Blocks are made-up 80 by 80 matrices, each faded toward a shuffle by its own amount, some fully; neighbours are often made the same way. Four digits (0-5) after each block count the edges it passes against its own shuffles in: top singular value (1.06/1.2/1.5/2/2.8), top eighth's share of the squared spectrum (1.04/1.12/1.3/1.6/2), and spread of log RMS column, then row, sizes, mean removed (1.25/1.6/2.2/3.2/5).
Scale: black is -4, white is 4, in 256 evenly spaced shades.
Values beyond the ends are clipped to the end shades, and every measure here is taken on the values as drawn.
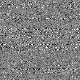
2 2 0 3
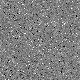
0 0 0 0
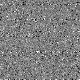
1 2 0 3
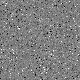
0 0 0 0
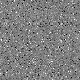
3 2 0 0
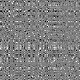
5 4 3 3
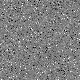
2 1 0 0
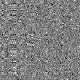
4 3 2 1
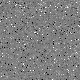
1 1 0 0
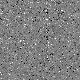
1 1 0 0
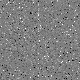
1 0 0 0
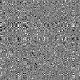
4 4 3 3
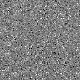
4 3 1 1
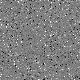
0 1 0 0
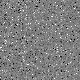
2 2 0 0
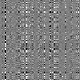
5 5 4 3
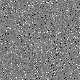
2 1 0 0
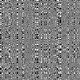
5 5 4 3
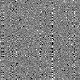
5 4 3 2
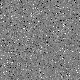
1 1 0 0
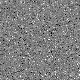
2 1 0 0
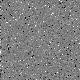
2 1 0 0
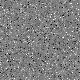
0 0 0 0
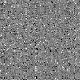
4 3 2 1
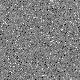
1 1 0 0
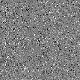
3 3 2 1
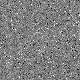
0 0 0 0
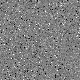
0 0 0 0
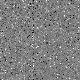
1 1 1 0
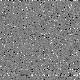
3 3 1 1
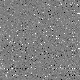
3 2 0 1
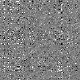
3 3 3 3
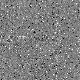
1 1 1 0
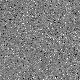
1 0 0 0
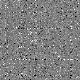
2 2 2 2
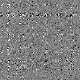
3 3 3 3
